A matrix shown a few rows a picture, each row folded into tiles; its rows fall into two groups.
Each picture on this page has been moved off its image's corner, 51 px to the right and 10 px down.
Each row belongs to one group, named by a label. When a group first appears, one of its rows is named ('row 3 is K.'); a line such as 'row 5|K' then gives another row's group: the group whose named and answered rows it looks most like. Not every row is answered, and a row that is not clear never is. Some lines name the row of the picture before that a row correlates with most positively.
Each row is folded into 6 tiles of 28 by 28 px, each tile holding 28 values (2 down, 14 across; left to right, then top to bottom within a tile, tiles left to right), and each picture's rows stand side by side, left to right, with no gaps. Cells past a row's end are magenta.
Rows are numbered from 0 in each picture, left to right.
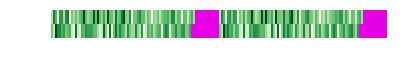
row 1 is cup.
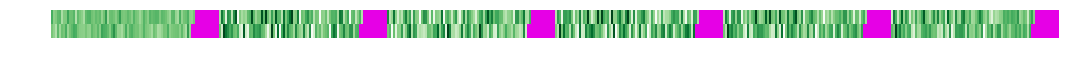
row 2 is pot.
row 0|pot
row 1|cup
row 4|cup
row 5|cup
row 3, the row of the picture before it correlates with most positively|1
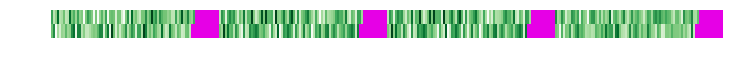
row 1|cup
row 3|pot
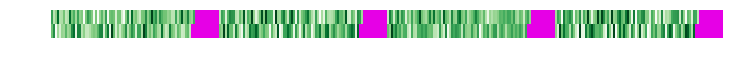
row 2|cup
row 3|cup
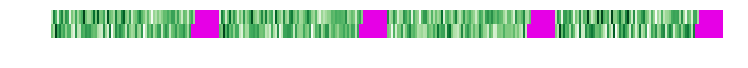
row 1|cup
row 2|pot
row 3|cup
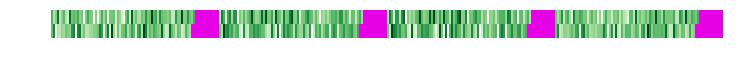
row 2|cup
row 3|pot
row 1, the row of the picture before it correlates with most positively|0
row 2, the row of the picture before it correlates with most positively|0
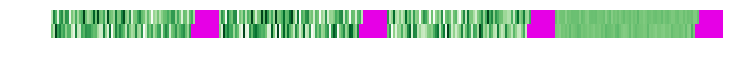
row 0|cup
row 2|pot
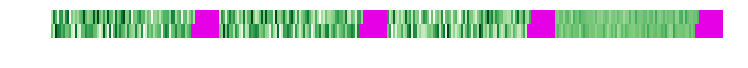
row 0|cup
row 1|cup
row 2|pot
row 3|pot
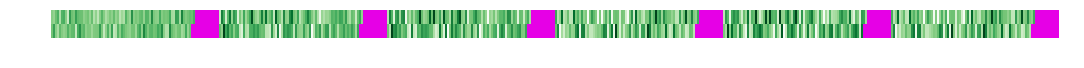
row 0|pot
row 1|cup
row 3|pot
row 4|cup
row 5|pot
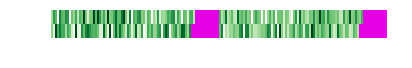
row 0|cup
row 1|pot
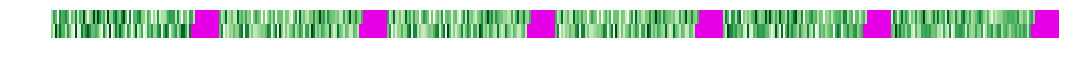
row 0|cup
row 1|pot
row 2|pot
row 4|cup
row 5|cup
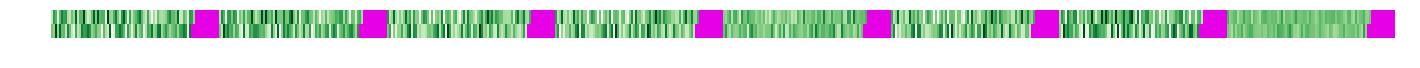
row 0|cup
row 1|cup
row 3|pot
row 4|pot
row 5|pot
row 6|cup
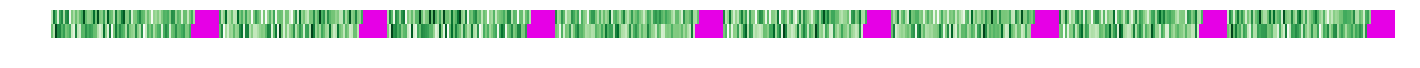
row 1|pot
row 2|cup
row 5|pot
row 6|pot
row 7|cup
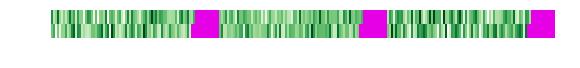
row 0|pot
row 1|pot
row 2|cup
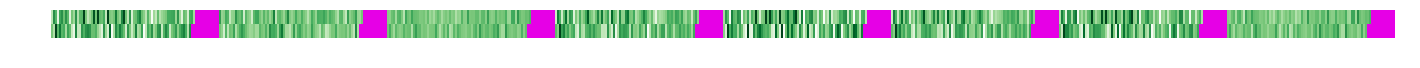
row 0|cup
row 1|pot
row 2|pot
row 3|cup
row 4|cup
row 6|cup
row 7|pot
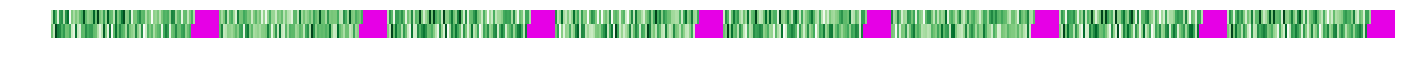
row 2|cup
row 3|pot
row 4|cup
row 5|pot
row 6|cup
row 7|cup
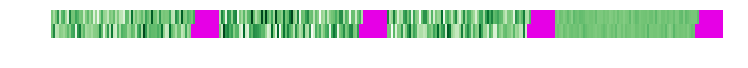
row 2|pot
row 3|pot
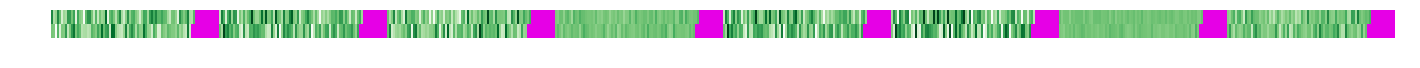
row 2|pot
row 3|pot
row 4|cup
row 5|cup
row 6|pot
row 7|pot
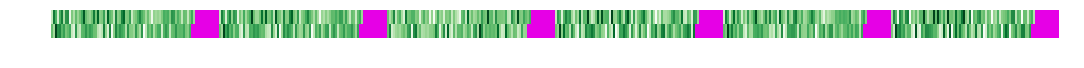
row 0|cup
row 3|cup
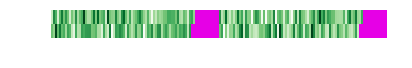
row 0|cup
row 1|pot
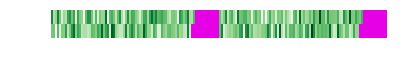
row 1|pot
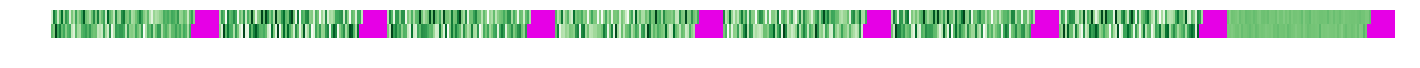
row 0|cup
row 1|cup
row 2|cup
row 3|pot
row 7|pot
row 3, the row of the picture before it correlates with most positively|1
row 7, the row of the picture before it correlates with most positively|0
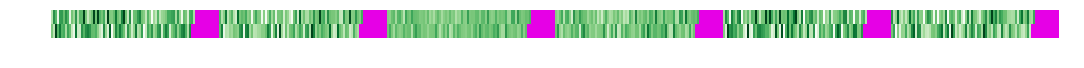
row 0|cup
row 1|pot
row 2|pot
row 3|pot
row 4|cup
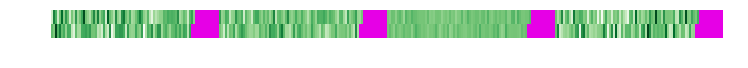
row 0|cup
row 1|pot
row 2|pot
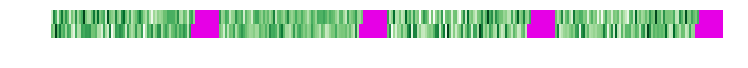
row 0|cup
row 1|pot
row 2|pot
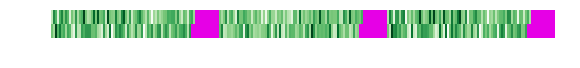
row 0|cup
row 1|pot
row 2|cup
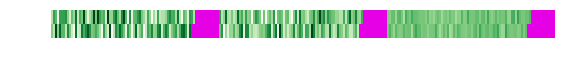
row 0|cup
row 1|pot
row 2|pot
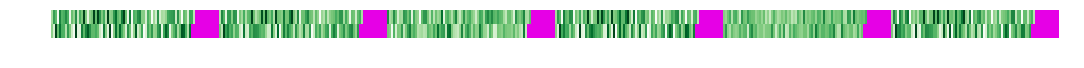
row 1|cup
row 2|pot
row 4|pot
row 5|cup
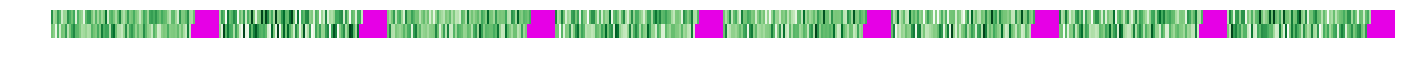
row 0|pot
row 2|pot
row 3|pot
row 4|pot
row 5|pot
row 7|cup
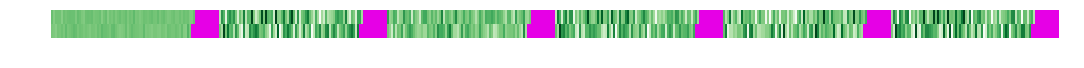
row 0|pot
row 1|cup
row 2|pot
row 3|cup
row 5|cup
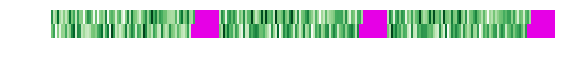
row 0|pot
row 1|cup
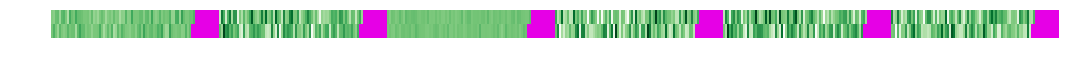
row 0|pot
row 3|pot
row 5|pot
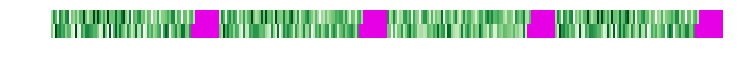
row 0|cup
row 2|pot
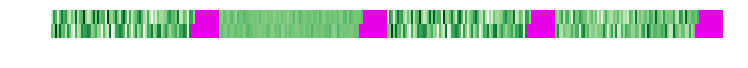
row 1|pot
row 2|cup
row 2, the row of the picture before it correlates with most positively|1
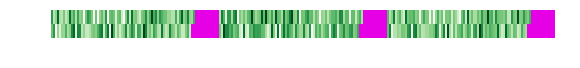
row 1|cup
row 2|pot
